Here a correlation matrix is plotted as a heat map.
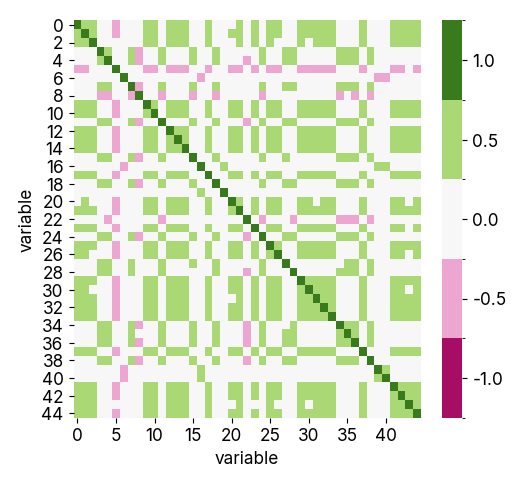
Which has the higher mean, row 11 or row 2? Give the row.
2
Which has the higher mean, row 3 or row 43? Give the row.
43
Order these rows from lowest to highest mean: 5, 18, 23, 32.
5, 18, 23, 32
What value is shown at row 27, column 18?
0.5
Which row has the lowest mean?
5
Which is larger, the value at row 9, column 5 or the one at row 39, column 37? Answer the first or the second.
the second
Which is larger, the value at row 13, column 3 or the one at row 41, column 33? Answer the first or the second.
the second
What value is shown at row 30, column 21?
0.5
